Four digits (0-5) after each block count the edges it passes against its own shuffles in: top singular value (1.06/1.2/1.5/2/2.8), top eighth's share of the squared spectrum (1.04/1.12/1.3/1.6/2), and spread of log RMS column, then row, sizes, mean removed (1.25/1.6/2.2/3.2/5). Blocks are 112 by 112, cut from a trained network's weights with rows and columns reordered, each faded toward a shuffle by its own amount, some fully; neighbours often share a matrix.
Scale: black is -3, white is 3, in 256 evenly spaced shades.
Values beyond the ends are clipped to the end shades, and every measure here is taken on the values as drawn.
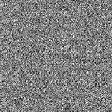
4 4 2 2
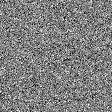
1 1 0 0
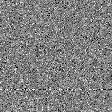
3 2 0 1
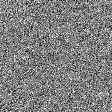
2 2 0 1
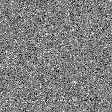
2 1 0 1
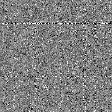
3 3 3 2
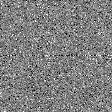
2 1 1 1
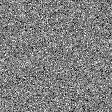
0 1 0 0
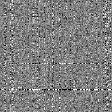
4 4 4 2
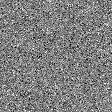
0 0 0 0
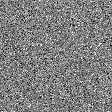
0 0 0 0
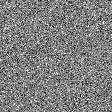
0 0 0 0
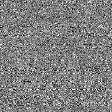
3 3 1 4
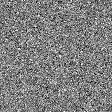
1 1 0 0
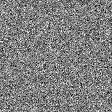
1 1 0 0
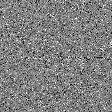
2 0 0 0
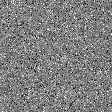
0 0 0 0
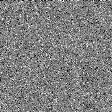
1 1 0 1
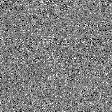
2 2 0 3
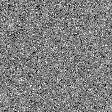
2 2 0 2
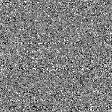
2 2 0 3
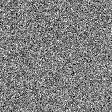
2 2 0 0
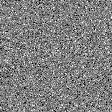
2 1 0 1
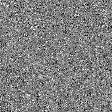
1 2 0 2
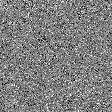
1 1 0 1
